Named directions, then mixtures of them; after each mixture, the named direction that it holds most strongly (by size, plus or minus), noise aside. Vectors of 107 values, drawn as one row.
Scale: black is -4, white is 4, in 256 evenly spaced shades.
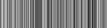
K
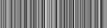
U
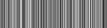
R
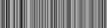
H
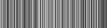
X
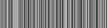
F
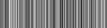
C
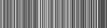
X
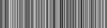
C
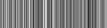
K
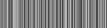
F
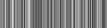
K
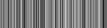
R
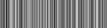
H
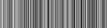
K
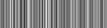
H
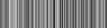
C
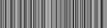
U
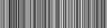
C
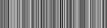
R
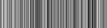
K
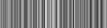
U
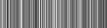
X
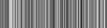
C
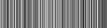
X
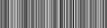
C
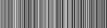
F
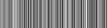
F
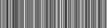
F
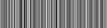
U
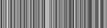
U
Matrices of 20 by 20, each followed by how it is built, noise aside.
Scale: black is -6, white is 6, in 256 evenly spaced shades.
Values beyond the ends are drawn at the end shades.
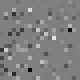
sparse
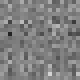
low rank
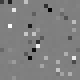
sparse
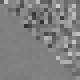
upper triangular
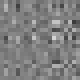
low rank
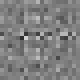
low rank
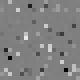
sparse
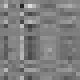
low rank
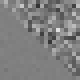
upper triangular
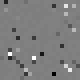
sparse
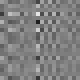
low rank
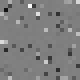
sparse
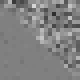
upper triangular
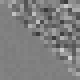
upper triangular
